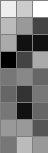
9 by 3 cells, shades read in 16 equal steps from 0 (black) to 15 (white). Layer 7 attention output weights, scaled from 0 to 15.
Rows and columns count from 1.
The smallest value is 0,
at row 4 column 1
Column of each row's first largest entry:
3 1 1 3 2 3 1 1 2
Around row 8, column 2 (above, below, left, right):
1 11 9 5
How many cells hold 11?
2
